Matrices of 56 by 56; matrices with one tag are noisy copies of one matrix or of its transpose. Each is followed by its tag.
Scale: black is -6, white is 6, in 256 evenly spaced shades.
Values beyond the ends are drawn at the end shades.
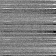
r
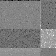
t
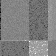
t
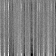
r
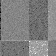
t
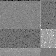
t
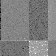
t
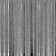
r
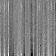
r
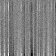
r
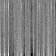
r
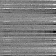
r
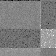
t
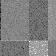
t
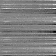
r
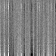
r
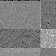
t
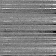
r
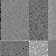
t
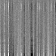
r
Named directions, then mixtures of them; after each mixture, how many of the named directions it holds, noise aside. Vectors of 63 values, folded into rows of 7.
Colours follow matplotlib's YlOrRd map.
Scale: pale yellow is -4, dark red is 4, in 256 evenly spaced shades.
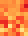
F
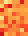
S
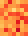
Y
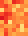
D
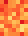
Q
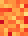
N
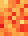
two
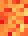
two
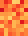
two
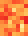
three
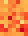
two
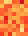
three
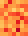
one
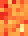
two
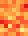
one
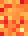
three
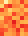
two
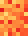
three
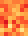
two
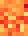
three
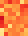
three
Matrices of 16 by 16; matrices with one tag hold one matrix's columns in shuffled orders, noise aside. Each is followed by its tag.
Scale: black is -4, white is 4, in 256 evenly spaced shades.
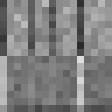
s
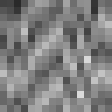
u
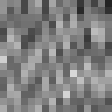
u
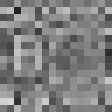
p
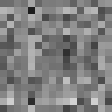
p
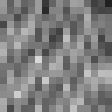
u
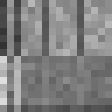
s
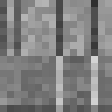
s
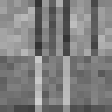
s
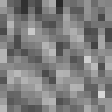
u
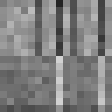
s
